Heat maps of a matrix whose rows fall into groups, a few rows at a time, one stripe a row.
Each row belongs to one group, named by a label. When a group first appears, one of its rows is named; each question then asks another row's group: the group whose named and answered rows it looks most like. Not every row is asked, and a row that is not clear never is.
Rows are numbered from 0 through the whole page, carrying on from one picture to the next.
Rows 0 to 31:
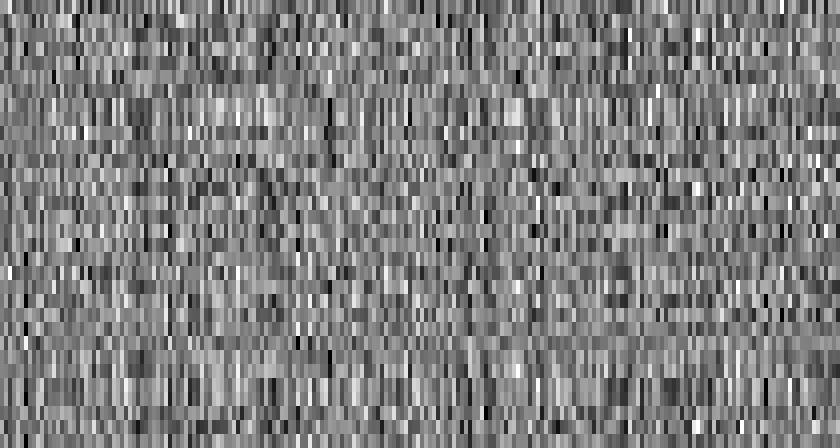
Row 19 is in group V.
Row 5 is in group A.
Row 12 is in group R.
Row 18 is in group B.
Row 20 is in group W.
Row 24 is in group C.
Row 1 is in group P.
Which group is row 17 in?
P
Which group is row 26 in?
W
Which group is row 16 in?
R
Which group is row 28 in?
B
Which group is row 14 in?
B
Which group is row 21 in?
B
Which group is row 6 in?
V
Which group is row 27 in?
B
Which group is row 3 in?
B
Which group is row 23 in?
B
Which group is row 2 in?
P
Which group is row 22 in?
R
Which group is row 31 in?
B
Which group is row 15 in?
P
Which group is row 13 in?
P
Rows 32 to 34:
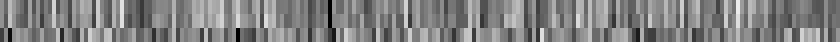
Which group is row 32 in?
W
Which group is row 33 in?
W
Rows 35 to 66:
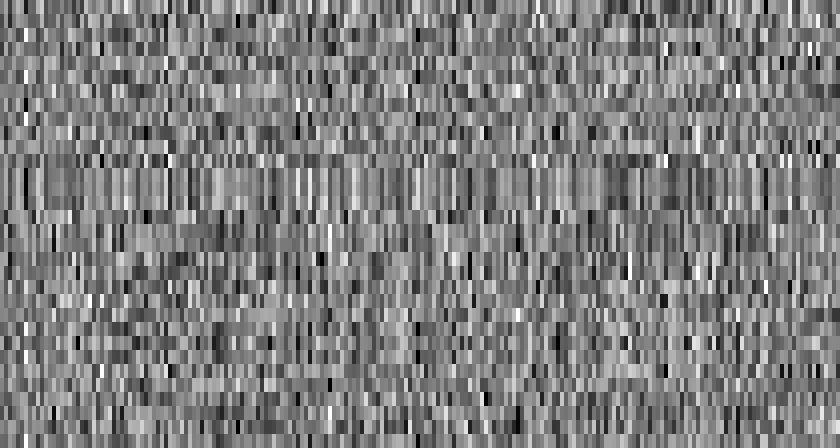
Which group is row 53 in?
P
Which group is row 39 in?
R
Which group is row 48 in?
B
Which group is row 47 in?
B
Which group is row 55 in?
C
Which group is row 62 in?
W
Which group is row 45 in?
R
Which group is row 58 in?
C
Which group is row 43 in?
C
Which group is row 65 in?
A
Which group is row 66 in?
C
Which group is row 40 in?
C
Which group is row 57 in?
W
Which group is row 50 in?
P
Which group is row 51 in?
A
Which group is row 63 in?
P
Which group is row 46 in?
V
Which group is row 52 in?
A
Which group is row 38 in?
V
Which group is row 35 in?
B
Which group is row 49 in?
B
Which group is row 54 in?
P
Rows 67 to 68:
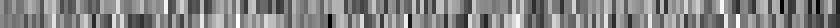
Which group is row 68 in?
W
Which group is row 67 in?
R
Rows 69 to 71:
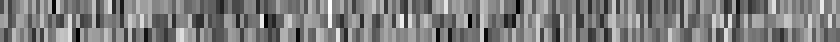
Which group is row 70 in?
A
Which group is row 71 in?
P
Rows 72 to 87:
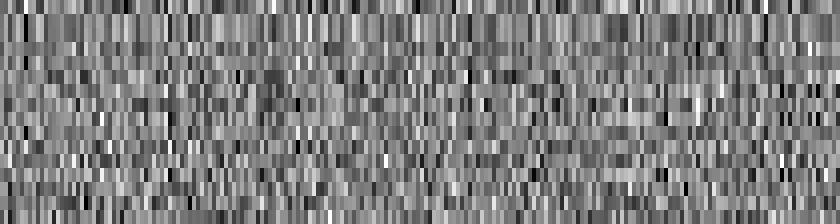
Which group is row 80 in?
R
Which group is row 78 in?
R
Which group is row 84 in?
R
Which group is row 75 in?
V
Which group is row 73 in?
B
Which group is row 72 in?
C
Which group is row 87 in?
A
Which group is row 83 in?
V
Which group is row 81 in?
B
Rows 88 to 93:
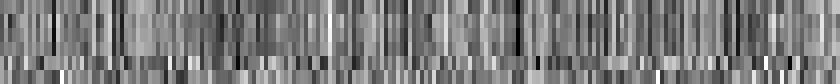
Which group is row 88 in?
A
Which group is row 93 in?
V
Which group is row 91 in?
A
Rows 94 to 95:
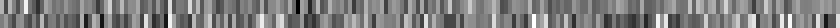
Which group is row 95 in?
V
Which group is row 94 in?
C
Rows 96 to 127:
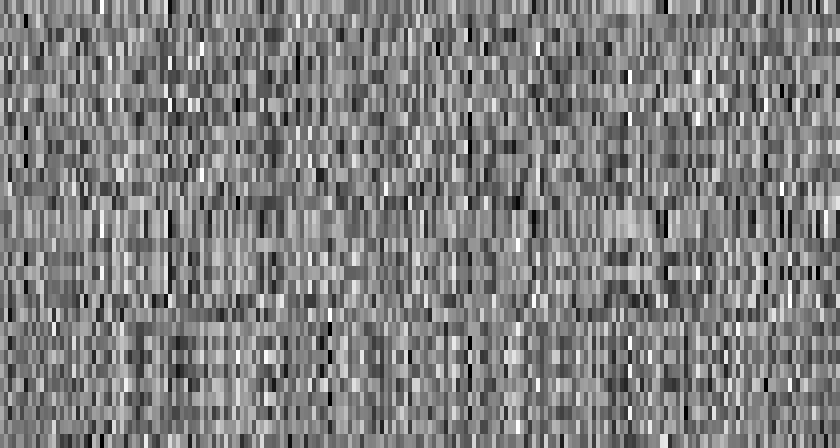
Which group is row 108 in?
P
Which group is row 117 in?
V
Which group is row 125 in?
P
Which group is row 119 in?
W
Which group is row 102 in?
R
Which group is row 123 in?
B
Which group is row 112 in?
R
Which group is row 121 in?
W
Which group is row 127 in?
V
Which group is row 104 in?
P
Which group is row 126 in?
W
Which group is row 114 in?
B
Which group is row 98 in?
A
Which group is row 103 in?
C
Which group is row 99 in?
P
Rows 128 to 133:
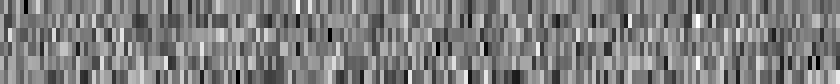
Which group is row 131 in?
P
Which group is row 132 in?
R
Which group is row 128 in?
B
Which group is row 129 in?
P
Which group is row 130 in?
W
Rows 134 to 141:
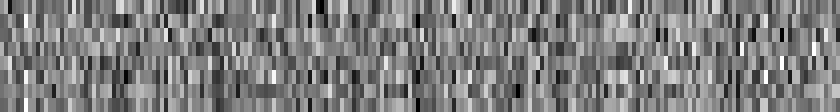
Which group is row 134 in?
P
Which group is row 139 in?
C
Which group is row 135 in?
C
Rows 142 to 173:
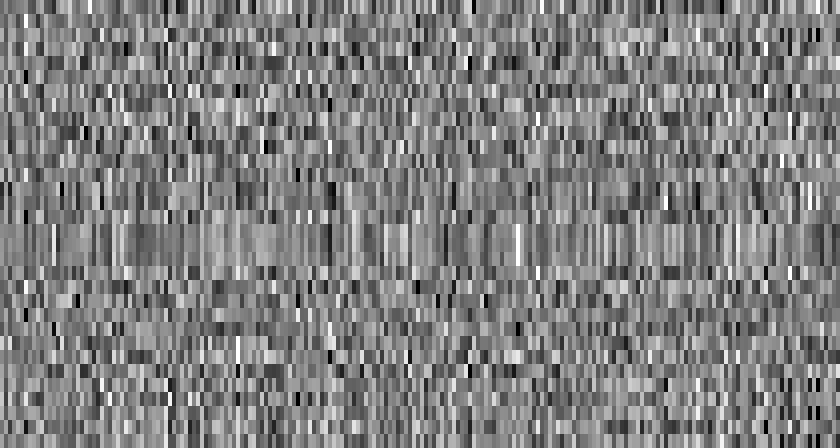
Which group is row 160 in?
W
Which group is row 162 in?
C
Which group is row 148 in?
C
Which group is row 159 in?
W
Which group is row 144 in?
R
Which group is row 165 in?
A
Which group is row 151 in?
V
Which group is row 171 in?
R
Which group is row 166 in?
V
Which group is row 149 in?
W
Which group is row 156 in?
V
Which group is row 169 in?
R
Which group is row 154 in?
C
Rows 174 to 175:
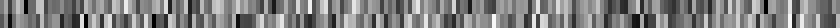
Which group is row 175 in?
V
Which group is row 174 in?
B
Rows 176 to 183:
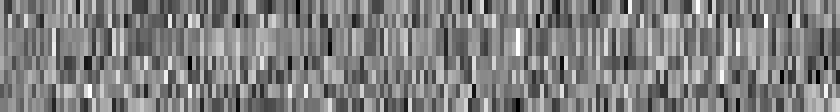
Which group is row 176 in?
P
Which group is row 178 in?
W
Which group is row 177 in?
C
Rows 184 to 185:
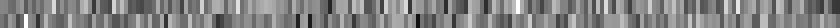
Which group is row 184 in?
W
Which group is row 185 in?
C
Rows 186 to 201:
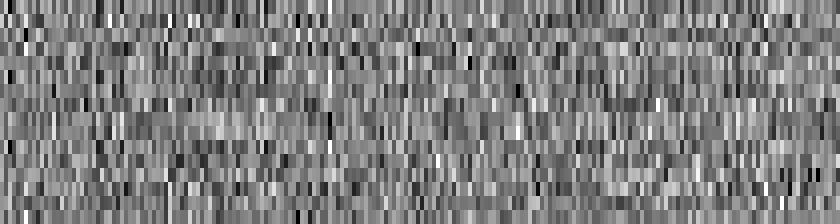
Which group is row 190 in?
A
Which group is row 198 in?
R
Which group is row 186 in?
A
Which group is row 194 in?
W
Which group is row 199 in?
C
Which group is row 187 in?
C
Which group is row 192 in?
A
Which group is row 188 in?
B
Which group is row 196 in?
A
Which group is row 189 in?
C
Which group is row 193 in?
V
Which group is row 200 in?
V
